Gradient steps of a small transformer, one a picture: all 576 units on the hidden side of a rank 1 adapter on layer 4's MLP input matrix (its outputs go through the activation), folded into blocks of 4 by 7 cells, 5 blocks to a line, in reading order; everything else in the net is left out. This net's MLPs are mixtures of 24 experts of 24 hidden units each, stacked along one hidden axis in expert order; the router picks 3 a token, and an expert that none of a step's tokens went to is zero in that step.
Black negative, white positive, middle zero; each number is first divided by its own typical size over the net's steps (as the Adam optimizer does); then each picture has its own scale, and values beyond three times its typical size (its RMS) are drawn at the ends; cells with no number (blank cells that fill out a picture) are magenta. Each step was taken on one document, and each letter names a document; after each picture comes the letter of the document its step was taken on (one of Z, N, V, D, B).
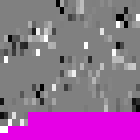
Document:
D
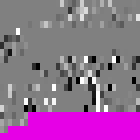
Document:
D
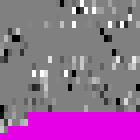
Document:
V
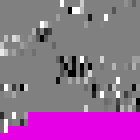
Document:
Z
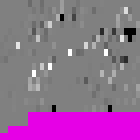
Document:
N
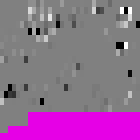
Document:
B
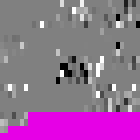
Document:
Z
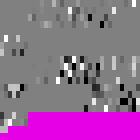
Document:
Z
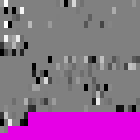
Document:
V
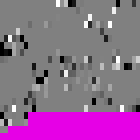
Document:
V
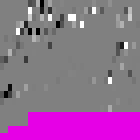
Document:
B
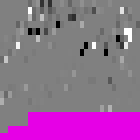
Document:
B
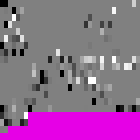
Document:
V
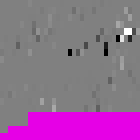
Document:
N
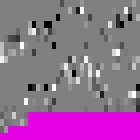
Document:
D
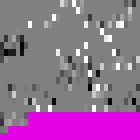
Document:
D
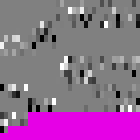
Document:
Z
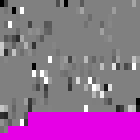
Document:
V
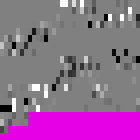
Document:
D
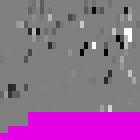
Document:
B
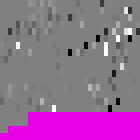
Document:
N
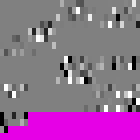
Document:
Z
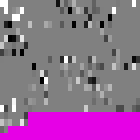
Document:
V
